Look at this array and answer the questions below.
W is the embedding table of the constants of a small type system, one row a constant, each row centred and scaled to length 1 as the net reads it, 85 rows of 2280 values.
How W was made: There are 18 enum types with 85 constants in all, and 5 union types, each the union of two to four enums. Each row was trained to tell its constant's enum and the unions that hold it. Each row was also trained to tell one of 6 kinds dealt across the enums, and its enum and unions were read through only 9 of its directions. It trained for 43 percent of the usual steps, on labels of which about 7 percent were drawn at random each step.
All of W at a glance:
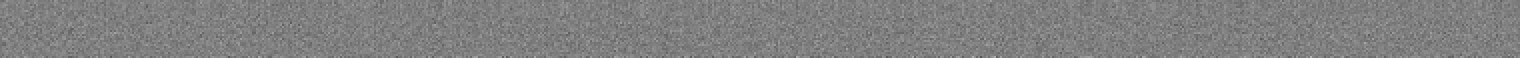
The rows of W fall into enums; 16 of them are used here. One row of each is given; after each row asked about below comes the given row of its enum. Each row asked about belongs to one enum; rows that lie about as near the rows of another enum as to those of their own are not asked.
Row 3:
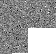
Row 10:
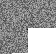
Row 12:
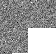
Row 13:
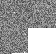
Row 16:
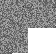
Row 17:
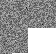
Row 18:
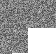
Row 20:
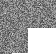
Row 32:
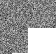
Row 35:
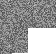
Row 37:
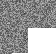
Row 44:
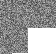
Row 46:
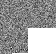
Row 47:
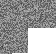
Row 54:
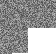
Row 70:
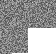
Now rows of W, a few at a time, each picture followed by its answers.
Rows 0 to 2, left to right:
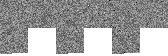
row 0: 20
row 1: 18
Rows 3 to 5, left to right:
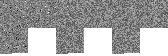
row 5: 47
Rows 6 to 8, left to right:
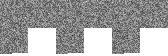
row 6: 16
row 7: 37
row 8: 47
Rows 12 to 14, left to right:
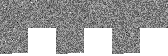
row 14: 37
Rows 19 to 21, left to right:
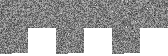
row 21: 18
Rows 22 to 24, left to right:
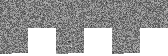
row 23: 47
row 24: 37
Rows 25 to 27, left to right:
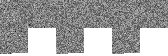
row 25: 32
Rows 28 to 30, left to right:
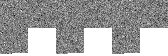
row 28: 3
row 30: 18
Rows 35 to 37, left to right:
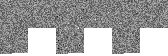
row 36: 46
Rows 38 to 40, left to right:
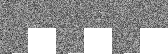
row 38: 54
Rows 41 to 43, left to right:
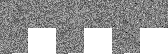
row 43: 18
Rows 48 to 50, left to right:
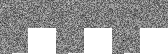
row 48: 3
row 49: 47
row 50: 54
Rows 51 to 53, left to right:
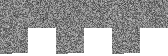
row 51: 16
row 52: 37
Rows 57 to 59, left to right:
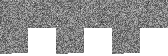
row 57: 20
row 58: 20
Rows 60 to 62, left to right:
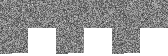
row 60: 13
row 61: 16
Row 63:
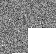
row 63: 13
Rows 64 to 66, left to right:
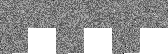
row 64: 3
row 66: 3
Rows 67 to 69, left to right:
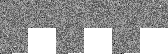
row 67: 12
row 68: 54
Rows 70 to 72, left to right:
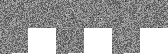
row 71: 35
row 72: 20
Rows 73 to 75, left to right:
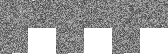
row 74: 10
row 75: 13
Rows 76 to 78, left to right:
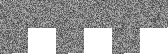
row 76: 35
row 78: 16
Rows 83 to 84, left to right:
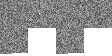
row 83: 13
